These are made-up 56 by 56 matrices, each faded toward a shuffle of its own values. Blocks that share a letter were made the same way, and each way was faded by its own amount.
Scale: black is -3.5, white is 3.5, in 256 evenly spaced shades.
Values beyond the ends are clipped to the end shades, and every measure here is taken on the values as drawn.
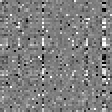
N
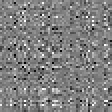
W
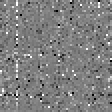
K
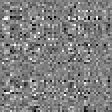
W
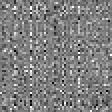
N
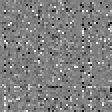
K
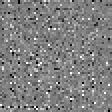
K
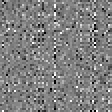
N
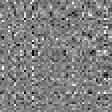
W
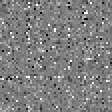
K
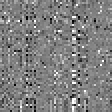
N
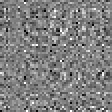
W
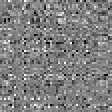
W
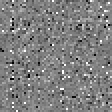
K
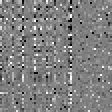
N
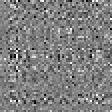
W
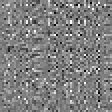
N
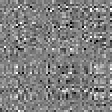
W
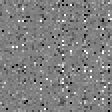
K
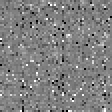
K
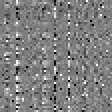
N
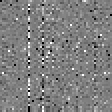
N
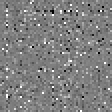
K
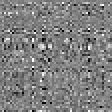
W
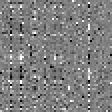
N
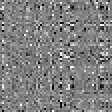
N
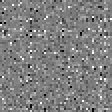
K
